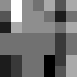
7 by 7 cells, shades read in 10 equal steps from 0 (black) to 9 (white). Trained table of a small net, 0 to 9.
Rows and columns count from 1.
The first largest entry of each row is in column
2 2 2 1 1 7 7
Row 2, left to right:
3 9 5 5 4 1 4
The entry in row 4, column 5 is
4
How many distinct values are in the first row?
5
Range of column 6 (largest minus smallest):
3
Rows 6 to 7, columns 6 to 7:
2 6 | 3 6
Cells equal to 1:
4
